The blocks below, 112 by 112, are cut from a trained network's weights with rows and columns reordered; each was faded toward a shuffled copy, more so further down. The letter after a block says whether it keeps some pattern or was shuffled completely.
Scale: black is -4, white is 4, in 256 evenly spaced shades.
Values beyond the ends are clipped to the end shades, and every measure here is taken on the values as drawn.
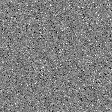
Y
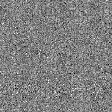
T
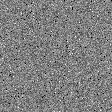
Y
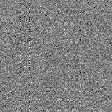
T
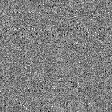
T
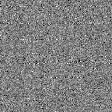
T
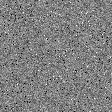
Y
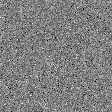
Y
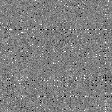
T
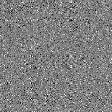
T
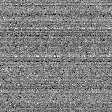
T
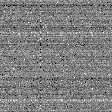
T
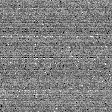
T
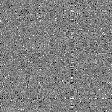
T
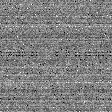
T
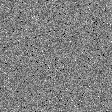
Y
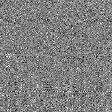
T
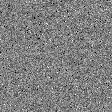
Y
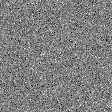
Y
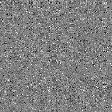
T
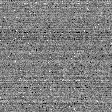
T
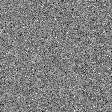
Y
